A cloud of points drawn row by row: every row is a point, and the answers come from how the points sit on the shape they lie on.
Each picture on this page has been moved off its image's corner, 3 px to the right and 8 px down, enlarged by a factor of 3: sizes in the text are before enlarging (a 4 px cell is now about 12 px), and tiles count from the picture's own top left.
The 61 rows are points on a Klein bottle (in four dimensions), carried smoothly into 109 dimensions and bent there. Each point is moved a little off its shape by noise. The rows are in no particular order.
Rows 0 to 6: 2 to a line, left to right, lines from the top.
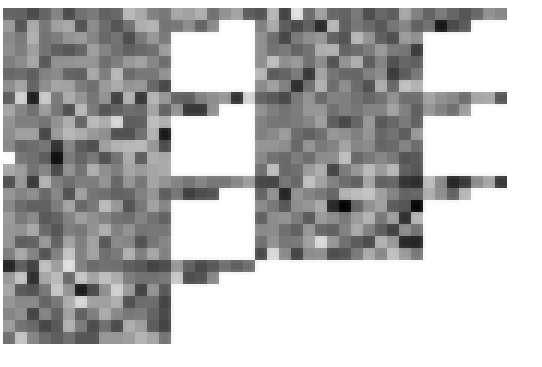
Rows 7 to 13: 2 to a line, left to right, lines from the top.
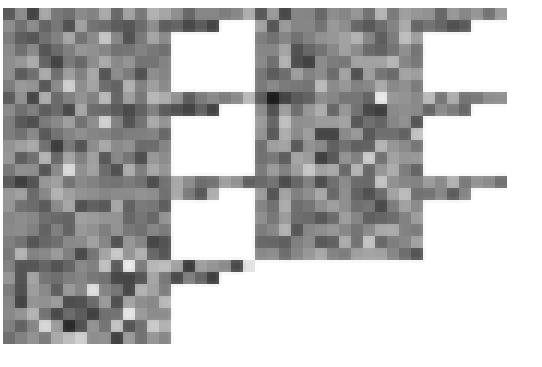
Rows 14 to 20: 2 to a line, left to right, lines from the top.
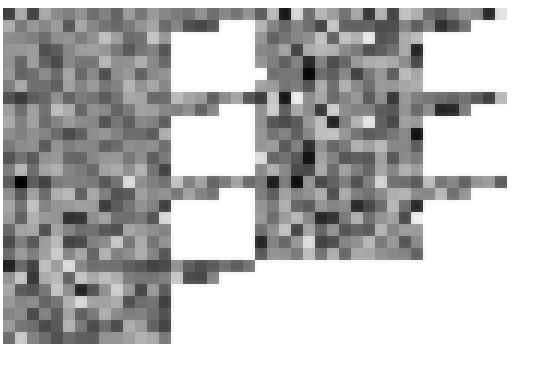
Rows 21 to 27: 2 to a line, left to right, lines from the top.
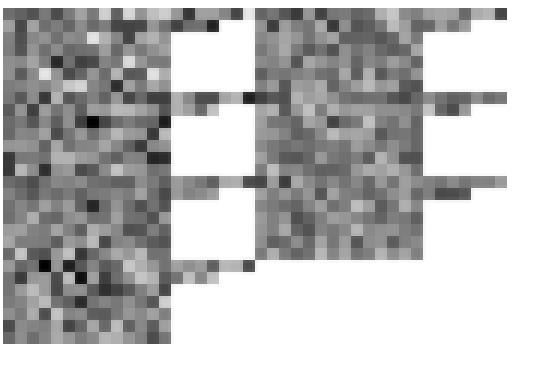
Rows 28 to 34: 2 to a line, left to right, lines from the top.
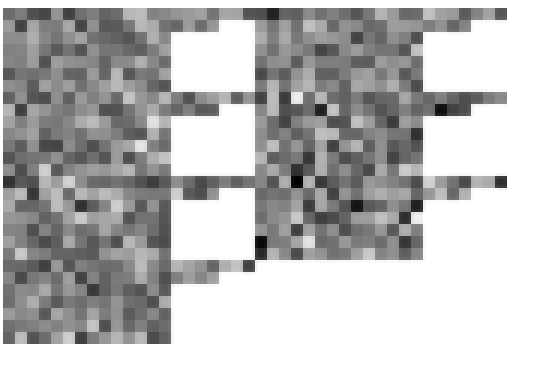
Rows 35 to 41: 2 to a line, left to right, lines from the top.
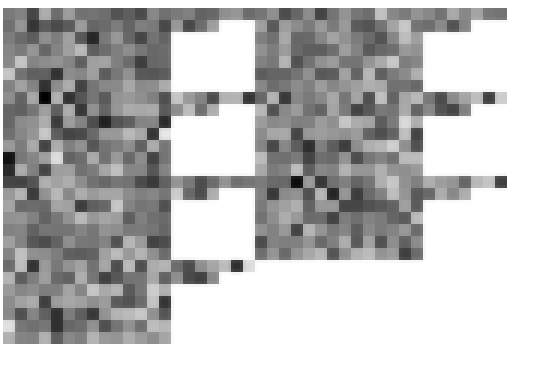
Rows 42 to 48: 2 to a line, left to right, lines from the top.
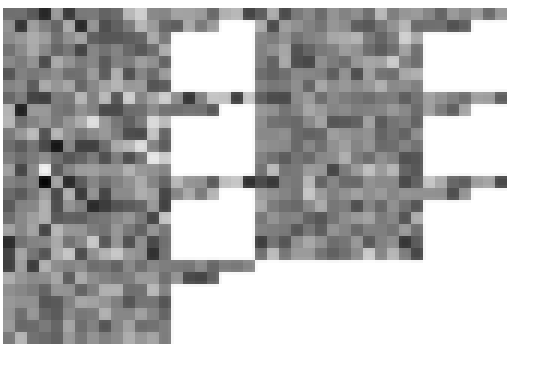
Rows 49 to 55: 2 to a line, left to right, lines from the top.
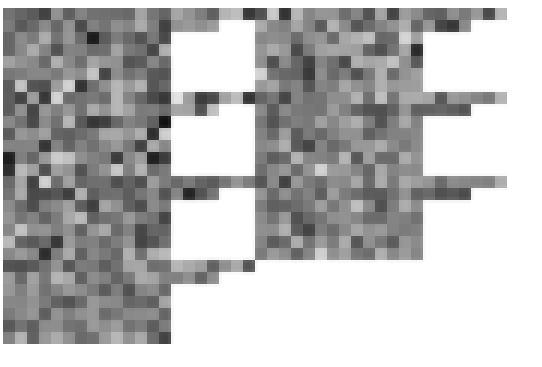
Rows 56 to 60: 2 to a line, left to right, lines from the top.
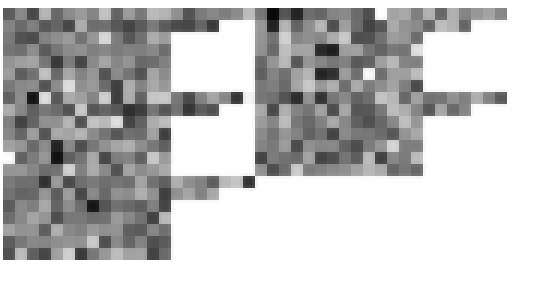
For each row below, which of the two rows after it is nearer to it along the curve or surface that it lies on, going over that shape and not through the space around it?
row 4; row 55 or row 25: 25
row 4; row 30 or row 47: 30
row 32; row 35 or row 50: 50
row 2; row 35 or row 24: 24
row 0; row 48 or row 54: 54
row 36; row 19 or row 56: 56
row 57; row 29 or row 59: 29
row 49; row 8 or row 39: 39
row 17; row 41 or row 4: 41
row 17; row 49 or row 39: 39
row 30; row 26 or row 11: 26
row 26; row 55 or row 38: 38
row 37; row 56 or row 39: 39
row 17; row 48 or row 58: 58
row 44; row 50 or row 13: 50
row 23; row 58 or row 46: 46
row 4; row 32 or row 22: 32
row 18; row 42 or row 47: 47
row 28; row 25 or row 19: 25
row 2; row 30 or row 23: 30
